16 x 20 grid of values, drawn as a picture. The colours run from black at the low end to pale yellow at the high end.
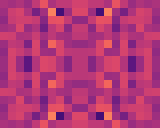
Calmest part: centre. Odd rows or columns: none. Mirror symmetry: left to right and top to bottom. Average level on the scale: 50%. Slope: none. Seam: none.
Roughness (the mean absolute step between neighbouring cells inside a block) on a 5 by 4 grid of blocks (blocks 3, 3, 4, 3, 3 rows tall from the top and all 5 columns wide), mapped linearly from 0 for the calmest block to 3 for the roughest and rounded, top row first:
0330 | 0110 | 1001 | 0110 | 0330
